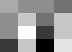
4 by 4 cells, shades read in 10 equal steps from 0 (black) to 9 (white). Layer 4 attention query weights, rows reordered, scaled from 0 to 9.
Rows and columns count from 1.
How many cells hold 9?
1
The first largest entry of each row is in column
1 2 2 4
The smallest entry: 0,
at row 4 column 3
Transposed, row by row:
6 5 5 2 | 5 7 9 7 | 5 4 2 0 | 4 7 7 8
